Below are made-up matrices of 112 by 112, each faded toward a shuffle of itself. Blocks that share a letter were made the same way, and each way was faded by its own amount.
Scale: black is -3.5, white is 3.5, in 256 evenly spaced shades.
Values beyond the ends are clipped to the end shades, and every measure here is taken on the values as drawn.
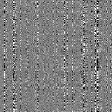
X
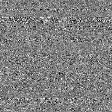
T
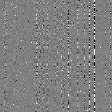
X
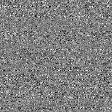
T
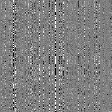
X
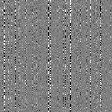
X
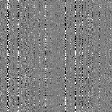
X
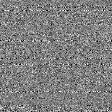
T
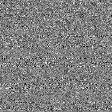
T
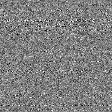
T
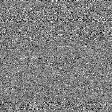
T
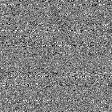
T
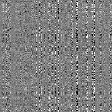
X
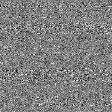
T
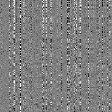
X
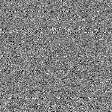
T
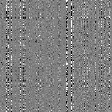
X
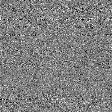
T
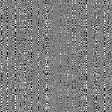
X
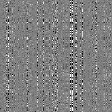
X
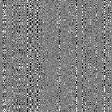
X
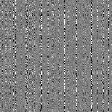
X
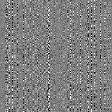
X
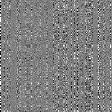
X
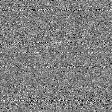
T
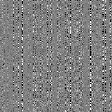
X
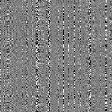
X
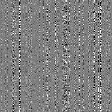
X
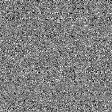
T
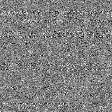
T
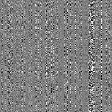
X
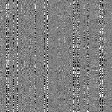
X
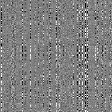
X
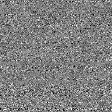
T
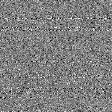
T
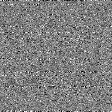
T
